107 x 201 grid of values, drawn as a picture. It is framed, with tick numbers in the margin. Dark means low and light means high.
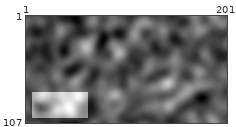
Mirror symmetry: none. Histogram: skewed, a long tail of high values. Ninth with the highest average: bottom left. Odd patch: higher, in the bottom left. Ninth with the lowest average: top left. Roughest part: bottom left.
